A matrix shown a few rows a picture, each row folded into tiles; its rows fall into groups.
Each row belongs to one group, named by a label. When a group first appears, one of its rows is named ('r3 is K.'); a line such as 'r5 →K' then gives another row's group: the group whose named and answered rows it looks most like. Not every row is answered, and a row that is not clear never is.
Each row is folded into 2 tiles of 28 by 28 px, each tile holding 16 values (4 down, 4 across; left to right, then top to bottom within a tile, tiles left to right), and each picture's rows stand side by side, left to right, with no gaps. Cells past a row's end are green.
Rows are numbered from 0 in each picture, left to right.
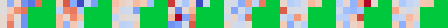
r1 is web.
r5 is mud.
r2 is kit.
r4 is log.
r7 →mud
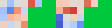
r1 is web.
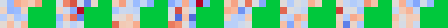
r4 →kit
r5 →mud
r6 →mud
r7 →web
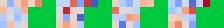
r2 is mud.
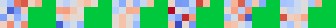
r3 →mud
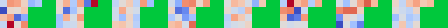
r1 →log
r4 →log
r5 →kit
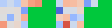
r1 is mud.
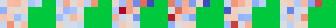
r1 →log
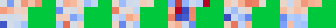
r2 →mud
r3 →kit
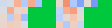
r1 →web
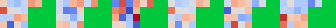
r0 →mud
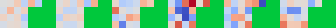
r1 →log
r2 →mud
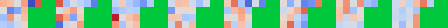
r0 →log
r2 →web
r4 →web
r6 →kit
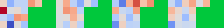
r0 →mud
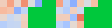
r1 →log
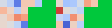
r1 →mud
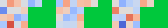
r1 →kit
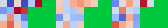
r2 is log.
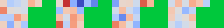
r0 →mud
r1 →web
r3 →kit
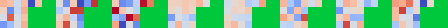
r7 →kit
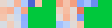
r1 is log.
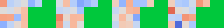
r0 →log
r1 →web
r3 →mud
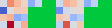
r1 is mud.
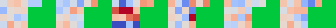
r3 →log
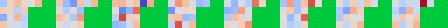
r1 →log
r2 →log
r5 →kit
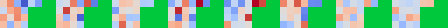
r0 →web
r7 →mud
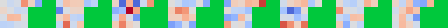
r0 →kit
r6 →mud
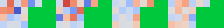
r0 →kit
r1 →log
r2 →log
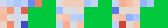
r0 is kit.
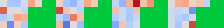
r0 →mud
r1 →mud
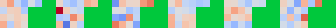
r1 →mud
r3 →web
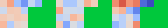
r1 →mud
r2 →kit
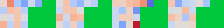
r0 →web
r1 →web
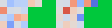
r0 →mud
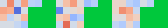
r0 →kit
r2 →web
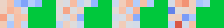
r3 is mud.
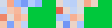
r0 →web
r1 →mud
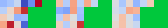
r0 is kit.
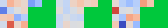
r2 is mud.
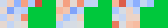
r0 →log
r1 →kit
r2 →web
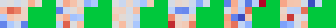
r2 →kit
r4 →kit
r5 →log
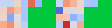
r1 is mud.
